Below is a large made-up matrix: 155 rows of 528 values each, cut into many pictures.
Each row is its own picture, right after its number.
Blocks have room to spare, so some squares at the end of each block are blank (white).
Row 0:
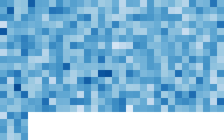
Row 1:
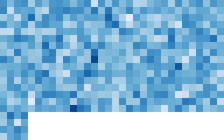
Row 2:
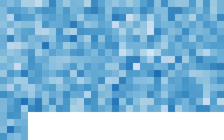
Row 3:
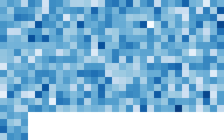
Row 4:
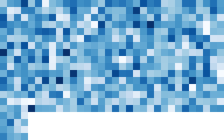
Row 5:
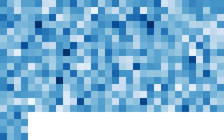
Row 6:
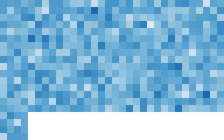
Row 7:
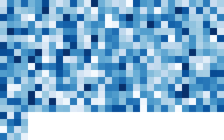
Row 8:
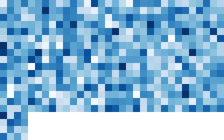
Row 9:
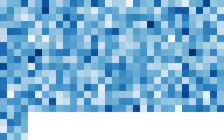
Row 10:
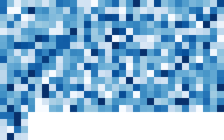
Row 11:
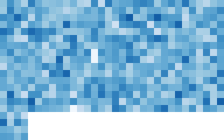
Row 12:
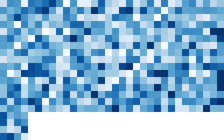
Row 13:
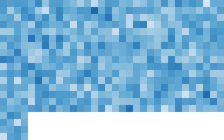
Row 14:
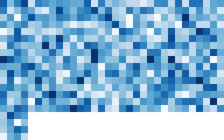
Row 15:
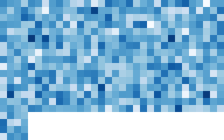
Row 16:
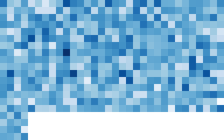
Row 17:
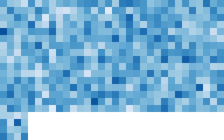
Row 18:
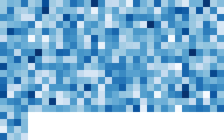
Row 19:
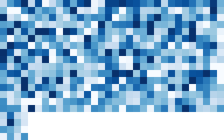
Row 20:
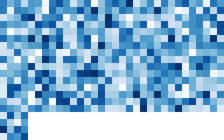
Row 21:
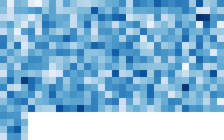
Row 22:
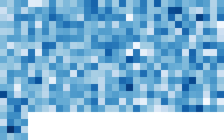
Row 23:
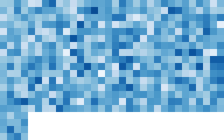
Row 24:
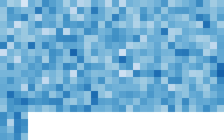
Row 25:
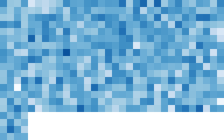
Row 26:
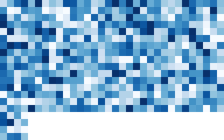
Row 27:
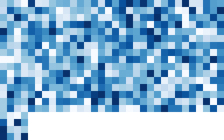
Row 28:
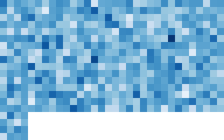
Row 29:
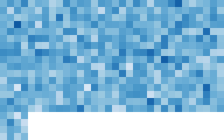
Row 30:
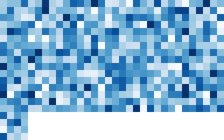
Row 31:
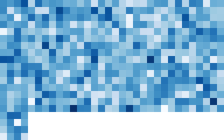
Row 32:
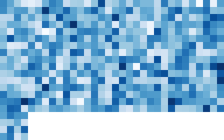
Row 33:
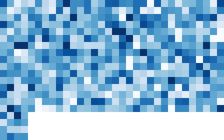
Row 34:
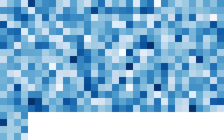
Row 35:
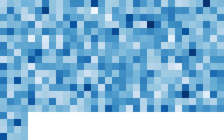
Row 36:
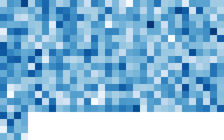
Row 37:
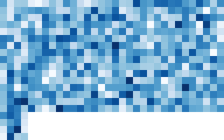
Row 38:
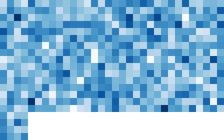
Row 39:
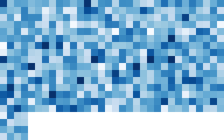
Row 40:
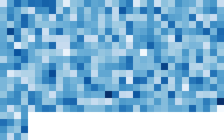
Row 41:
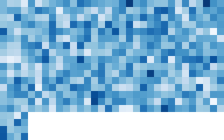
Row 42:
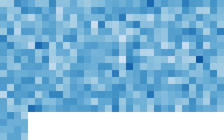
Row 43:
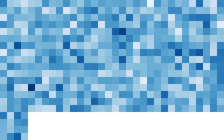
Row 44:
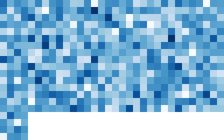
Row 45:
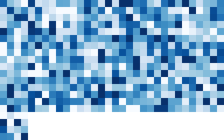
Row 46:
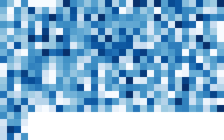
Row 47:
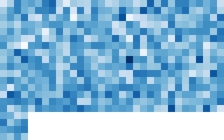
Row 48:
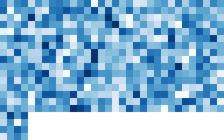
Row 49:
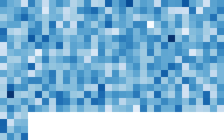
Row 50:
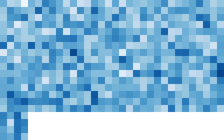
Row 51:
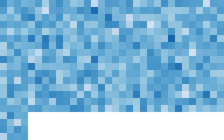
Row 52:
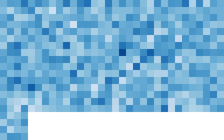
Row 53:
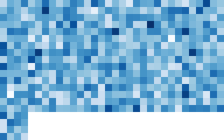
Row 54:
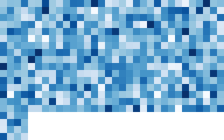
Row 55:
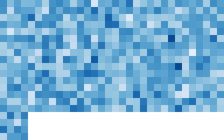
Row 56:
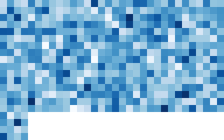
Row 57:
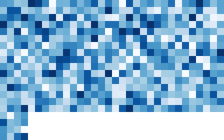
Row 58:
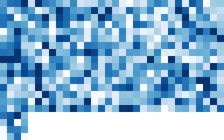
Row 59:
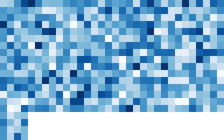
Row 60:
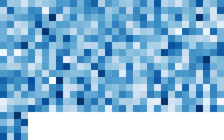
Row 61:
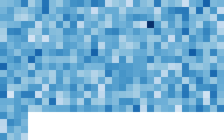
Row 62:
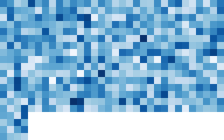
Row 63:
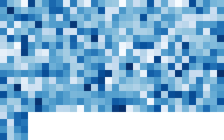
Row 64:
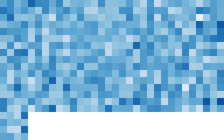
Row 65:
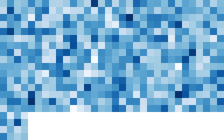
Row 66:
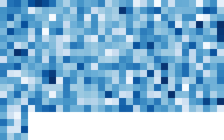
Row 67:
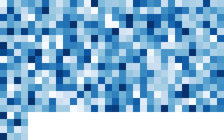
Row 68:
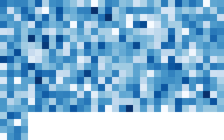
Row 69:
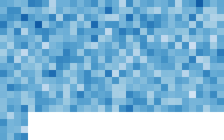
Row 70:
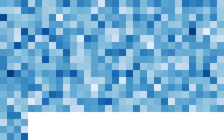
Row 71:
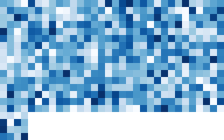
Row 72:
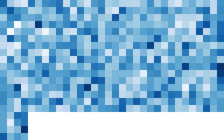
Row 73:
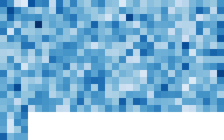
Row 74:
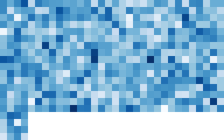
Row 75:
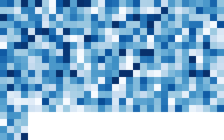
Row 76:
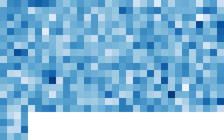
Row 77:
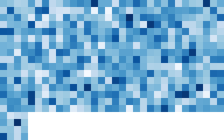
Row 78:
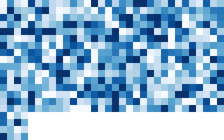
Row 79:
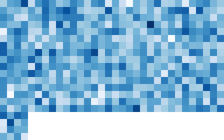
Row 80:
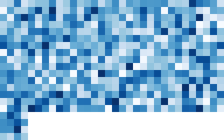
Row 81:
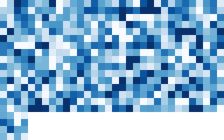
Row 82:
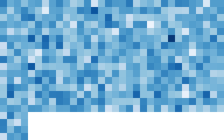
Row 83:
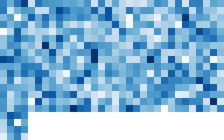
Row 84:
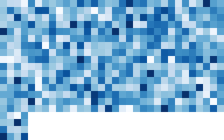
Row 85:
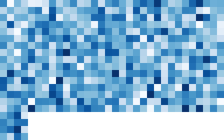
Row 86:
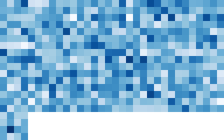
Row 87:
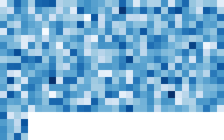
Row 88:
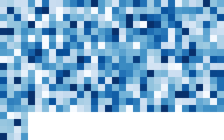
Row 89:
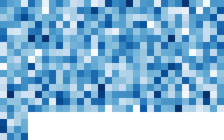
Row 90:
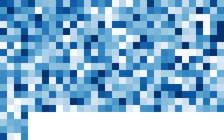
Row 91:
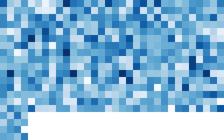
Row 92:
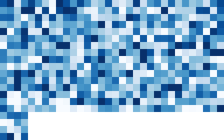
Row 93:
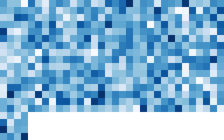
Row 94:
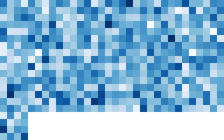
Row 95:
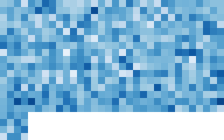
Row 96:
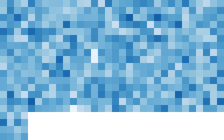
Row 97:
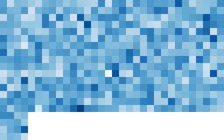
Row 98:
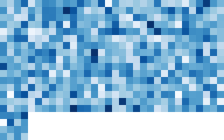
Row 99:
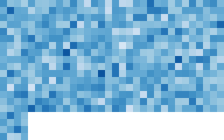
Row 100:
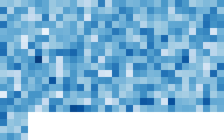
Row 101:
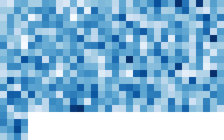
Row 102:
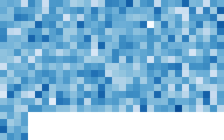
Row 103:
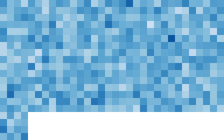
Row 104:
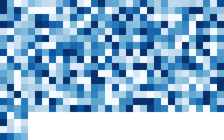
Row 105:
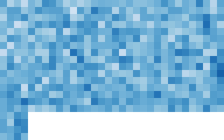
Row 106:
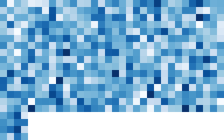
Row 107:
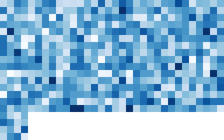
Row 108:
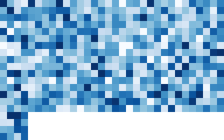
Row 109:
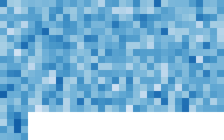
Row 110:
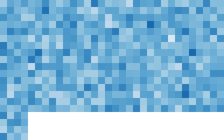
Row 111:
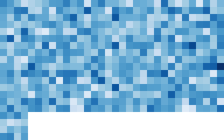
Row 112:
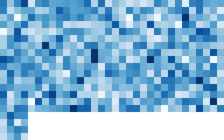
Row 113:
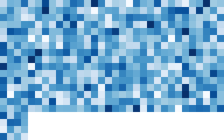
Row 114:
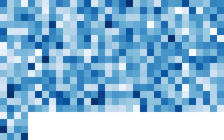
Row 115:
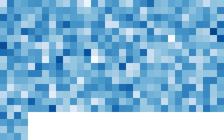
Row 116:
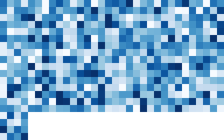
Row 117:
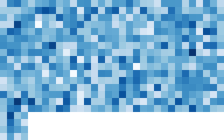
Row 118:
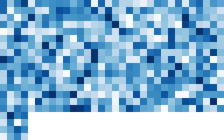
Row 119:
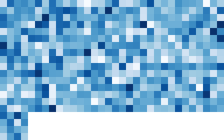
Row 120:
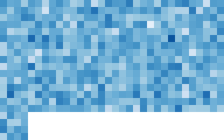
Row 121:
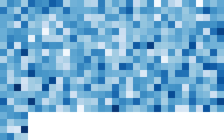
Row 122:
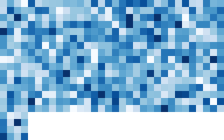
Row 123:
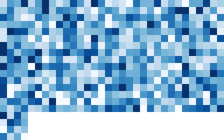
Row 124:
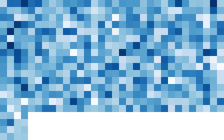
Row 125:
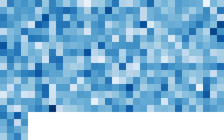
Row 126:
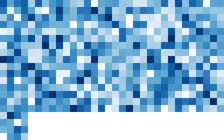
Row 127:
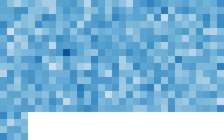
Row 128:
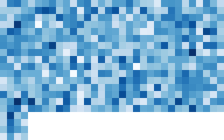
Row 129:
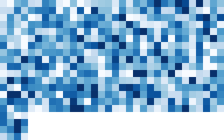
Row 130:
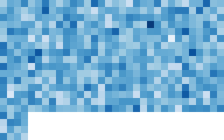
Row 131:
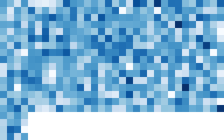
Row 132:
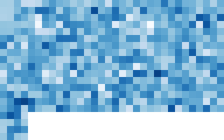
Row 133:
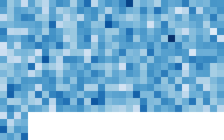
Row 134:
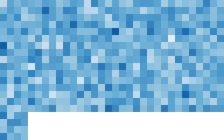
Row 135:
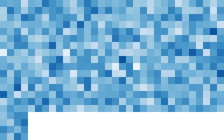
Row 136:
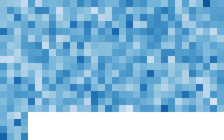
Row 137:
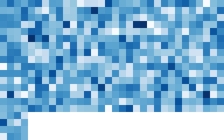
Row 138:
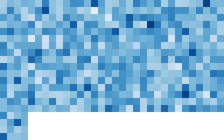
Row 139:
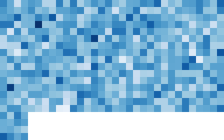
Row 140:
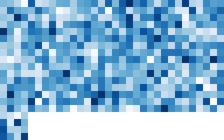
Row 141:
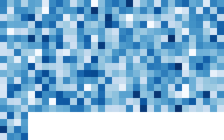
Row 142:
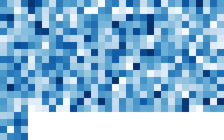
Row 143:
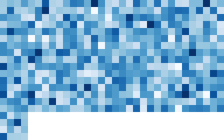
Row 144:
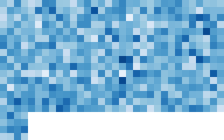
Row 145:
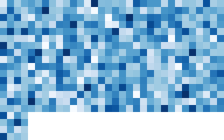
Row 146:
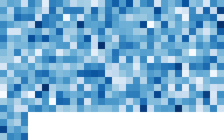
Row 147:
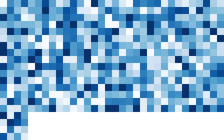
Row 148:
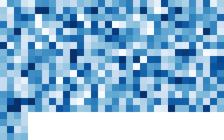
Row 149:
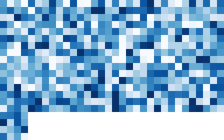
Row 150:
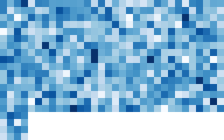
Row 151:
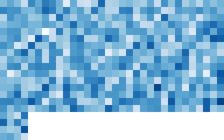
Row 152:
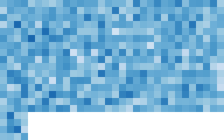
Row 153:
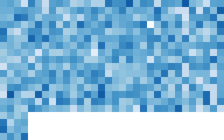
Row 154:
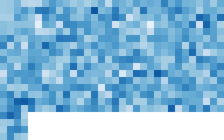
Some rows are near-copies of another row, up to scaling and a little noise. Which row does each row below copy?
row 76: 66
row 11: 96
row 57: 69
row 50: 24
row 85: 106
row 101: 129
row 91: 16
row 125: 119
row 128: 117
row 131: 46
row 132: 154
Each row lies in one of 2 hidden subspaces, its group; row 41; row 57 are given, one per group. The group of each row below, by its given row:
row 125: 41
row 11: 41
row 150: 41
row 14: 41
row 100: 57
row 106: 57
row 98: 41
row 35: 41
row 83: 41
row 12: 57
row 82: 41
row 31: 41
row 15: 41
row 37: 57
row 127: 57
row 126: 41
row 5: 57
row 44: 41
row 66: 57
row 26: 57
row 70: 57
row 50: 57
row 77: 41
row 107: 57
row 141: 41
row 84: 41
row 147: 41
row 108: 57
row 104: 57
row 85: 57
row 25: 57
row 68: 41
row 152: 57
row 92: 57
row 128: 57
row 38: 41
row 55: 41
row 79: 41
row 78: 41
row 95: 57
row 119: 41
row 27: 41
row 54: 41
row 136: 41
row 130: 41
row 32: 57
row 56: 41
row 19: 57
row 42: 57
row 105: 57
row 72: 57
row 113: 41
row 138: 41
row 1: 41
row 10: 57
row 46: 57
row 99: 57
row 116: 41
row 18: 41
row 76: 57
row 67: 41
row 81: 57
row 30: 41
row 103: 41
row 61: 41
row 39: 41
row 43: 57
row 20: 41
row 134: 41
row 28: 41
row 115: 41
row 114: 41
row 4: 57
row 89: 41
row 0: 57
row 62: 57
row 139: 57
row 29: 57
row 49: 41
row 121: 57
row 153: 41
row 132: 57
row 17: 41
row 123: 41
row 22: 57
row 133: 41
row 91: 57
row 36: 41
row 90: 57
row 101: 57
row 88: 41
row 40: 57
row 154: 57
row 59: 57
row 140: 41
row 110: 41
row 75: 57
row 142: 57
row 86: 57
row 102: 41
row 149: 57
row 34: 57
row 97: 57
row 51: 41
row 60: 57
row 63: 57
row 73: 57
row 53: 41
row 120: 41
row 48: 41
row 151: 57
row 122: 41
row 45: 41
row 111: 57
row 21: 57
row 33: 57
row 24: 57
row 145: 41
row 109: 57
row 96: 41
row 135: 57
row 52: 57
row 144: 57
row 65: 41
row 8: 41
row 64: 57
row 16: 57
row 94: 41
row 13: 41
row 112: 41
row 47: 57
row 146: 41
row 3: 41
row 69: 57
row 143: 41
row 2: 57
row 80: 57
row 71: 41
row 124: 57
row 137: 41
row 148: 57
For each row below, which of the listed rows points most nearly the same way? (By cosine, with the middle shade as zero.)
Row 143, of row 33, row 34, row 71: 34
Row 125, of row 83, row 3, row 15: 3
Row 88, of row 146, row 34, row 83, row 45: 45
